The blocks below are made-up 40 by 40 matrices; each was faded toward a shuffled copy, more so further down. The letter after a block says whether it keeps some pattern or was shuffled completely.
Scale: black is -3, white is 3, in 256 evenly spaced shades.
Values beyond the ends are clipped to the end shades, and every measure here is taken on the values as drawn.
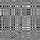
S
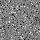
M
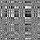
S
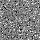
M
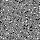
M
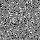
M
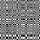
S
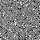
M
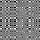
S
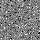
M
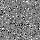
M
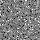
M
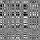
S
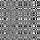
S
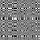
S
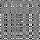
S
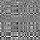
S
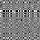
S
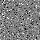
M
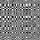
S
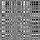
S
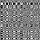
S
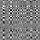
S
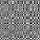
S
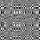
S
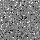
M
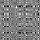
S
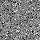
M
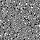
M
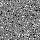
M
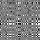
S
